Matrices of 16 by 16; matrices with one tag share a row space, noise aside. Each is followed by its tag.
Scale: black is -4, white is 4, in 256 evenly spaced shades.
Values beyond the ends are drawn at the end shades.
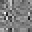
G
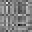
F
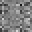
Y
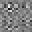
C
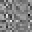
G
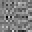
F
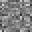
Y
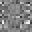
Y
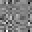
G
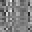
G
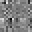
G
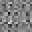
C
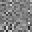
G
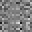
Y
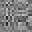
F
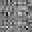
F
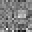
F
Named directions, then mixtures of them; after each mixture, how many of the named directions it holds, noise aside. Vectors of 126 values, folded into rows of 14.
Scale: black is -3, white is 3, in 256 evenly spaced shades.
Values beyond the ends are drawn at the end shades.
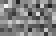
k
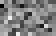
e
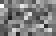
one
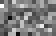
one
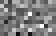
two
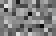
two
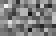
one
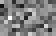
one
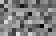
two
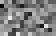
one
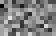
one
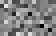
two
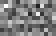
one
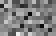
two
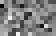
one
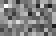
one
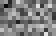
one
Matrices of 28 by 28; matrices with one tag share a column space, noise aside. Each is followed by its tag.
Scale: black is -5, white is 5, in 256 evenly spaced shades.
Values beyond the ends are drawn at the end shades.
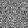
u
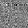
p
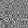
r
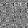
p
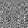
u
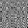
u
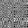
r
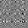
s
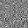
r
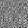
u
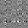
s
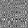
r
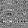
s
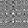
s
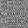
s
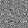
s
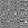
s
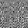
u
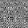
u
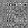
p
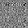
p
